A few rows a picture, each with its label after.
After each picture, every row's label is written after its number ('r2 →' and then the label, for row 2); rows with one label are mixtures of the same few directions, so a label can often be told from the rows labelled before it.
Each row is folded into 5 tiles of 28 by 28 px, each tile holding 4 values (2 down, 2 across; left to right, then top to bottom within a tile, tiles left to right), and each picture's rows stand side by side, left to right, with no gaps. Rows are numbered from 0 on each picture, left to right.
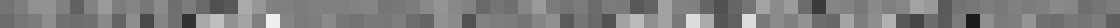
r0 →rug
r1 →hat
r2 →hat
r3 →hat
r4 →hat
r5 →hat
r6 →hat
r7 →hat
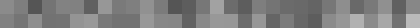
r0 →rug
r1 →rug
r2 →hat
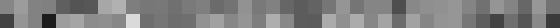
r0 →hat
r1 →hat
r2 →hat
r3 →hat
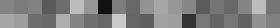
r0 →rug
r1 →hat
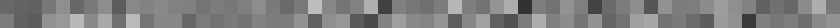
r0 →hat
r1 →hat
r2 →rug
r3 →rug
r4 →rug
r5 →hat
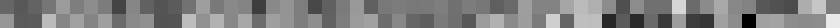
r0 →hat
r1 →hat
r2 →rug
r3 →hat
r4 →hat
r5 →hat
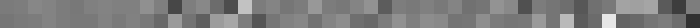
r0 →rug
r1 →rug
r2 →rug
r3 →rug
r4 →hat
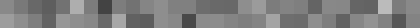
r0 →rug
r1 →hat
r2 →rug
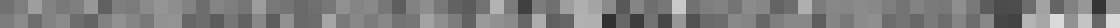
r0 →rug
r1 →hat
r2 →hat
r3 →rug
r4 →hat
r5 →rug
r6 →hat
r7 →hat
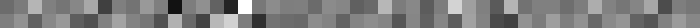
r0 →rug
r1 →rug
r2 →rug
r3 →rug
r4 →rug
